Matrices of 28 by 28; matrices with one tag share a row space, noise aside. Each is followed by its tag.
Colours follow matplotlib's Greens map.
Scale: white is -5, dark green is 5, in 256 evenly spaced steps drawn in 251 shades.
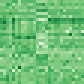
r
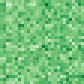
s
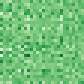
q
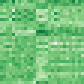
r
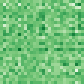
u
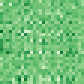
q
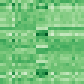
r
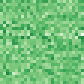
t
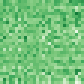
u
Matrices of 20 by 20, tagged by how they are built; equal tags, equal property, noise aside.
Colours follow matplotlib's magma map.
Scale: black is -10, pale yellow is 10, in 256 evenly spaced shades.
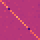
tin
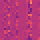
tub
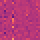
tub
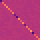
tin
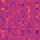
tub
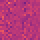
tub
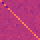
tin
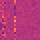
tub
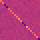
tin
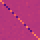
tin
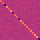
tin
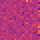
tub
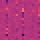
tub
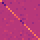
tin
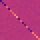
tin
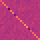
tin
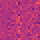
tub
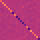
tin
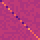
tin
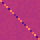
tin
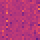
tub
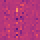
tub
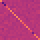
tin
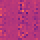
tub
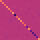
tin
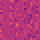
tub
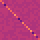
tin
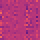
tub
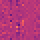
tub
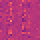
tub
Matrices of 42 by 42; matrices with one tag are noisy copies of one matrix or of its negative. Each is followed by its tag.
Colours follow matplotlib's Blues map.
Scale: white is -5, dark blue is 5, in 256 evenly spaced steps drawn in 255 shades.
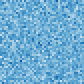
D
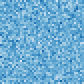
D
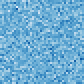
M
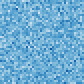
M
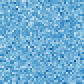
M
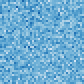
M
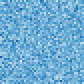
D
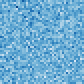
M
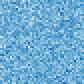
M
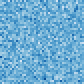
D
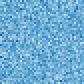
D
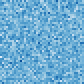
D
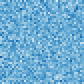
D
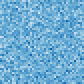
M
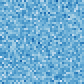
D
